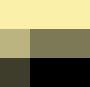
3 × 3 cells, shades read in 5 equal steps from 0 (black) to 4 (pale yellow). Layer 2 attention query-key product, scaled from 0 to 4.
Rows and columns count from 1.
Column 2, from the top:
4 2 0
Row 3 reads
1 0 0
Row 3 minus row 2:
-2 -2 -2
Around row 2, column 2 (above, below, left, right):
4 0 3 2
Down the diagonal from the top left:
4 2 0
